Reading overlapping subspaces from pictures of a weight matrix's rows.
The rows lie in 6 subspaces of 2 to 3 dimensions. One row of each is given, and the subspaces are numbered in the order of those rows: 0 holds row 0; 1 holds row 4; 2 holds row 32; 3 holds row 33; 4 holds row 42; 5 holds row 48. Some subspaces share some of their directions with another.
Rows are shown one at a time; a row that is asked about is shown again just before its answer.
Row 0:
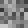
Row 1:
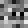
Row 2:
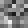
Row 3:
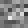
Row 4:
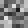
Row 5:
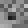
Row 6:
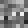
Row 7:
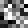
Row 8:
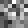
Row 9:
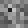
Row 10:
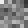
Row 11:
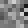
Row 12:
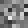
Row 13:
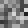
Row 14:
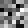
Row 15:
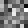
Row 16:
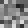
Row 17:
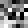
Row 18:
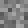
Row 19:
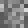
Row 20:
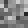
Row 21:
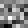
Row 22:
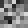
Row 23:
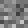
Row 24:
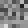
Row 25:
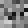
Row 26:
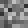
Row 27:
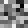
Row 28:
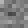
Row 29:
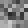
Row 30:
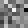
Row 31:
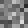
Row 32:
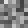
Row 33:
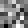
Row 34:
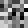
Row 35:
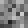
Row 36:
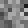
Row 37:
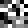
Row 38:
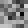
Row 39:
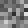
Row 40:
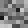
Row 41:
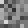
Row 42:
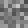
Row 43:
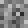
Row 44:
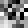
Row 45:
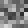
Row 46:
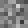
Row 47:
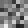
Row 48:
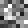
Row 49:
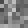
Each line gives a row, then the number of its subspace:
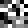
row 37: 1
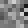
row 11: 4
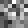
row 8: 1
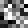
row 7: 5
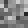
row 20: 1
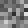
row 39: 2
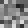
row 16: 2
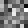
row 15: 4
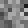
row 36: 4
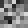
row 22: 1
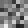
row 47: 3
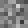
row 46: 3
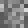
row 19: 4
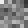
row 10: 4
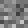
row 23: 2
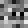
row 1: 5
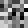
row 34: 4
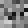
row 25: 3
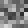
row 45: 0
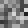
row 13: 2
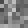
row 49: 0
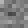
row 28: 1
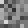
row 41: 0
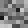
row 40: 1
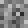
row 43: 5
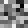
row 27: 2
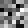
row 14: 3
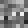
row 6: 5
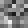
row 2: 1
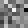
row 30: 0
